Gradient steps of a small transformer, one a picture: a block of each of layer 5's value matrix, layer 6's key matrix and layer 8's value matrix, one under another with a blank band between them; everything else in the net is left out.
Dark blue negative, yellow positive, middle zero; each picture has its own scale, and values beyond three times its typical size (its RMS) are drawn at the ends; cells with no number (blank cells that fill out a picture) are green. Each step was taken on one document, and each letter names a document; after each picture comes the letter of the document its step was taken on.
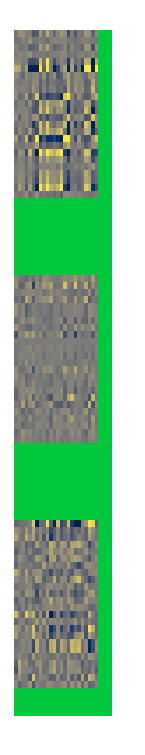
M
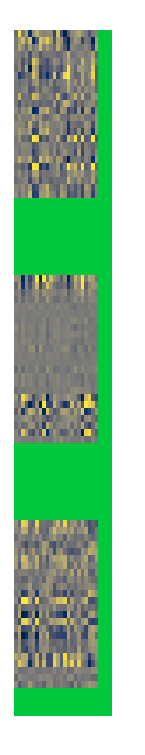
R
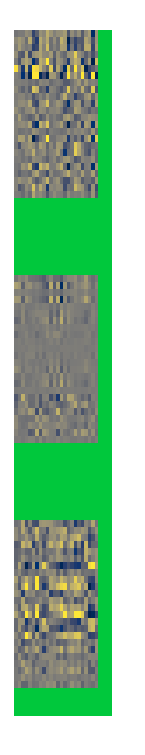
R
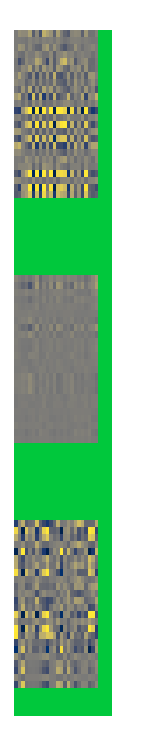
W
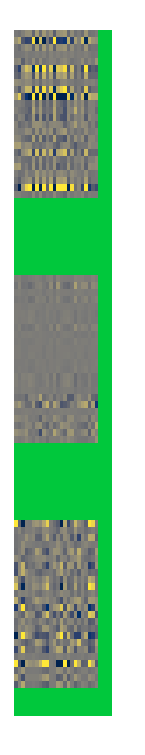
W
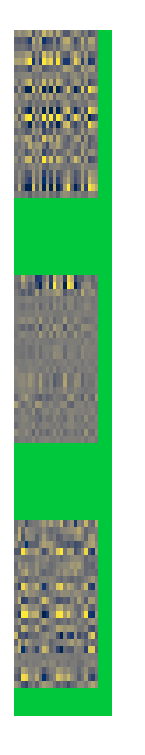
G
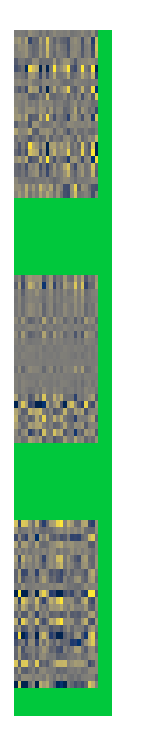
R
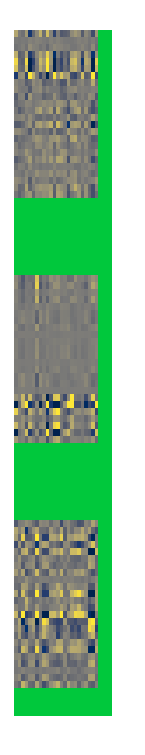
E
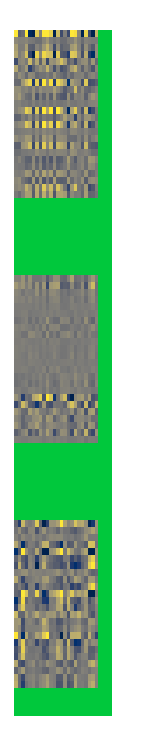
E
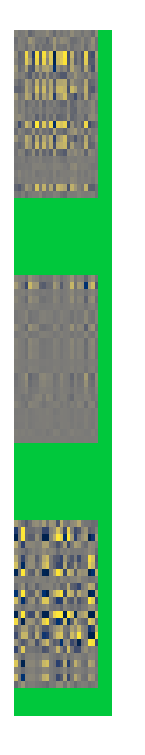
E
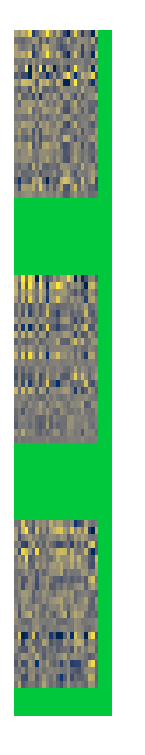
R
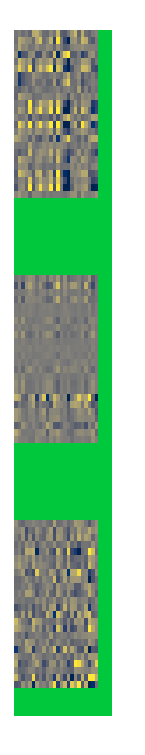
M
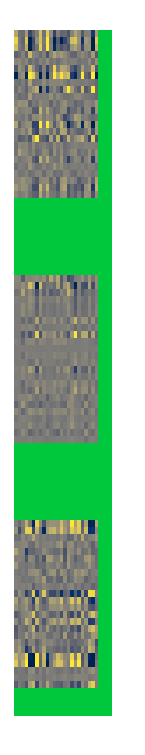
R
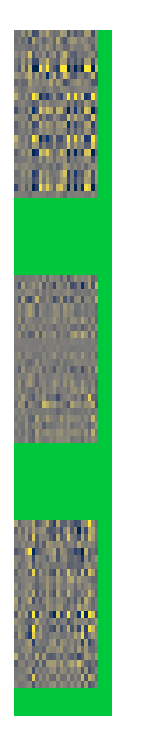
M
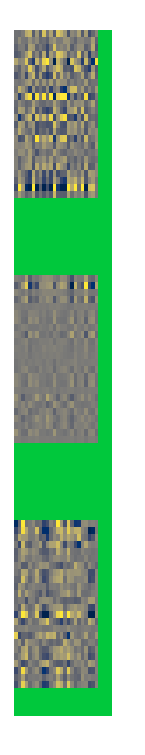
E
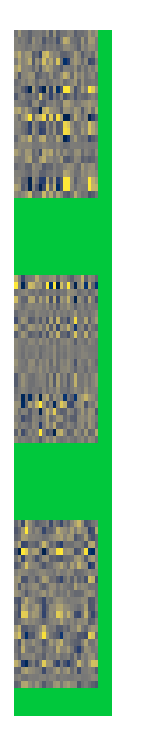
G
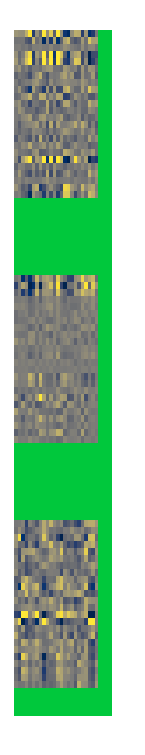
G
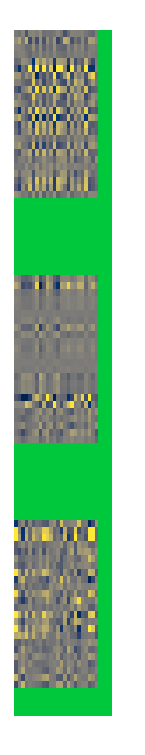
W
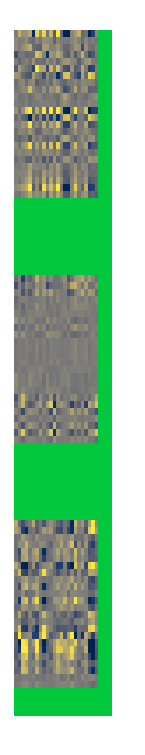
G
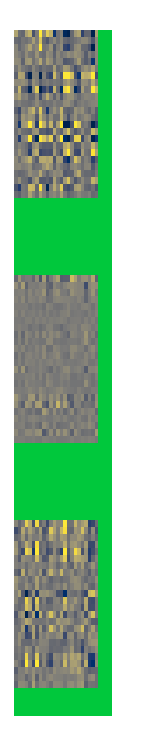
R
